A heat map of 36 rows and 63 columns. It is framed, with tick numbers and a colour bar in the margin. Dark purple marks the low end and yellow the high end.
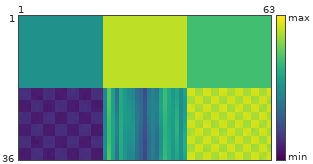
It is made of 2 by 3 panels. Panel 1,1: middling, flat. Panel 1,2: very high, flat. Panel 1,3: high, flat. Panel 2,1: very low, checkered, faint in contrast. Panel 2,2: middling, streaked downward, strong in contrast. Panel 2,3: very high, checkered, faint in contrast.
